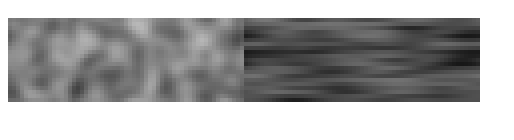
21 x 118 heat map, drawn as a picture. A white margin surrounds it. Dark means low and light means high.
The table splits into one row of 2 panels. Panel 1,1: middling, blotchy. Panel 1,2: low, streaked across.
